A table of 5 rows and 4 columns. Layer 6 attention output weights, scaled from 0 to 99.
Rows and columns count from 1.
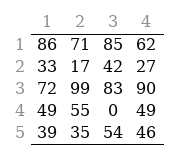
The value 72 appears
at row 3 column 1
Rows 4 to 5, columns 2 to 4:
55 0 49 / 35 54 46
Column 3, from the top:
85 42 83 0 54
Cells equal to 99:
1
